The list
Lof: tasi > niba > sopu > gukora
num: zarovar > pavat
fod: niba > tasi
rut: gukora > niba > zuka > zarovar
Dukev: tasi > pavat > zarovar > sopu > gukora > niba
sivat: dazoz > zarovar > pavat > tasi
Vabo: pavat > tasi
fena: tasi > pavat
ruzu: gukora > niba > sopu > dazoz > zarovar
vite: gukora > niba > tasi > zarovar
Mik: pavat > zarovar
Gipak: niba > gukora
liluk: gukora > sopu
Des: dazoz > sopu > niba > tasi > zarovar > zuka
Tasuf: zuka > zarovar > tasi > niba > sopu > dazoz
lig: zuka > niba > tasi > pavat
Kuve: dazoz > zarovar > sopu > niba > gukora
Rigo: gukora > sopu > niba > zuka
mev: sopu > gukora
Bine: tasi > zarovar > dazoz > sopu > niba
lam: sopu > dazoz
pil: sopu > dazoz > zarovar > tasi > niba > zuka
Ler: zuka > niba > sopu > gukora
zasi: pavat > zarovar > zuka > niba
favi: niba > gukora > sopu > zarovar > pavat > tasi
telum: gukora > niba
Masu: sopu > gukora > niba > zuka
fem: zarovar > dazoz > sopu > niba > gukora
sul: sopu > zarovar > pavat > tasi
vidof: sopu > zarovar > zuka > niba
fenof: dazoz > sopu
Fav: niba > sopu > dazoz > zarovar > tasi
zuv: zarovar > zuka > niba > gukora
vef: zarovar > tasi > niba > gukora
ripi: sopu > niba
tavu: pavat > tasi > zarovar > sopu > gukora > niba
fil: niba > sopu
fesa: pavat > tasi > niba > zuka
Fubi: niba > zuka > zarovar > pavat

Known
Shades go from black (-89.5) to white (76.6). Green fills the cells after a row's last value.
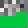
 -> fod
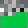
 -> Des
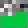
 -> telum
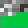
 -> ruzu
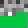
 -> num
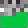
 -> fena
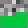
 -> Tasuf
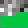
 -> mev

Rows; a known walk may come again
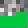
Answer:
vidof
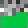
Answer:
tavu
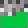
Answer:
Mik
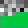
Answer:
lam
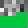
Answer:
Fav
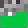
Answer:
vef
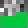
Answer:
fil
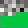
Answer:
pil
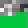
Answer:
Rigo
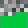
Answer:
sivat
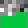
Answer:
mev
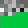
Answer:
Des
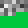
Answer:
Fubi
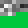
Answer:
rut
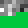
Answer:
Masu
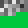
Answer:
fod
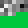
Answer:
Gipak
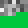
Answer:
Lof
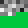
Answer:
sul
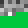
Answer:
num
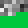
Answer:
favi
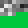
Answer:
telum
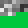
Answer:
ruzu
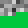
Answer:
Tasuf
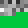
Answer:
fena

